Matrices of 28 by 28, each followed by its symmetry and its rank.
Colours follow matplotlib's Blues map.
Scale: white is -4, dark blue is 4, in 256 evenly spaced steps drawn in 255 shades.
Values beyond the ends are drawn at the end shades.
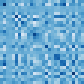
symmetric, rank three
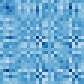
symmetric, rank three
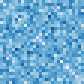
symmetric, full rank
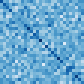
symmetric, full rank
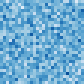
neither, full rank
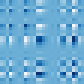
symmetric, rank one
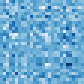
neither, rank five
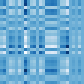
neither, rank one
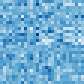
neither, rank five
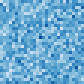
neither, full rank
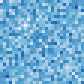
symmetric, full rank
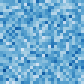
neither, full rank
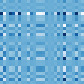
neither, rank one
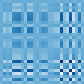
symmetric, rank one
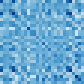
symmetric, rank three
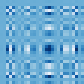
symmetric, rank one
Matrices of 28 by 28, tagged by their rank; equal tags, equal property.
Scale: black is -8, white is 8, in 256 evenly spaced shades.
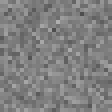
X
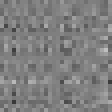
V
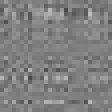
V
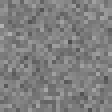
X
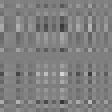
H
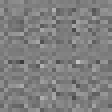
V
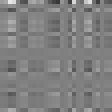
H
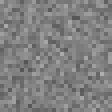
X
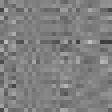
V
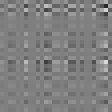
H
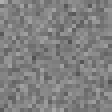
X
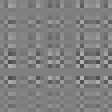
H
